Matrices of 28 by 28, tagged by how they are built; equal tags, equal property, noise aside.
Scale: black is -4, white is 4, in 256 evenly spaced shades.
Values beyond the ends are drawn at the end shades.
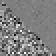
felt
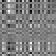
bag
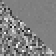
felt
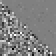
felt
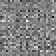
bag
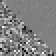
felt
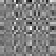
bag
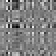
bag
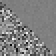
felt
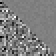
felt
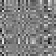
bag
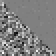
felt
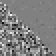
felt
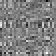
bag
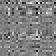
bag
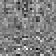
bag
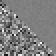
felt
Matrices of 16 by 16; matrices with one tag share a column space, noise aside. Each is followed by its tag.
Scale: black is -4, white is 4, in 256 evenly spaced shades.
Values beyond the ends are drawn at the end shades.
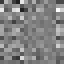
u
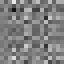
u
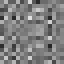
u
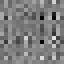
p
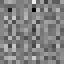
u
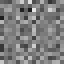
u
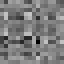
p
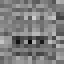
p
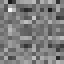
u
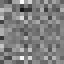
u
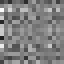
u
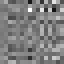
u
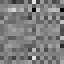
u
